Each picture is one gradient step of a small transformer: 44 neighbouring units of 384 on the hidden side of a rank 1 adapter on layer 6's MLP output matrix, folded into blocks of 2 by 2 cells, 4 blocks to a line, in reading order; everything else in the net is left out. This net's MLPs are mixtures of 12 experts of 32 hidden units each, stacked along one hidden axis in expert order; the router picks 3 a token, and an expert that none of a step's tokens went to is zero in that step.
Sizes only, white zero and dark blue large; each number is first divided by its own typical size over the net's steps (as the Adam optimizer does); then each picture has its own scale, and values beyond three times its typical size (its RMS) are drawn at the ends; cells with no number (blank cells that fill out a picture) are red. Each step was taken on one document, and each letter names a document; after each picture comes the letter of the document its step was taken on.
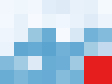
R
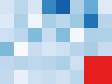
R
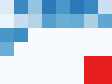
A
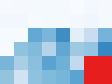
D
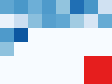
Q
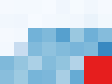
D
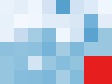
R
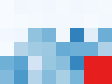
Q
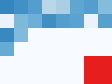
Q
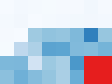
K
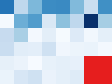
Q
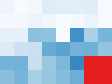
Q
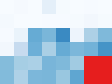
D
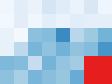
K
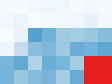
R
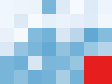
R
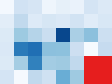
K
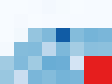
D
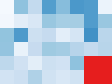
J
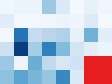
R
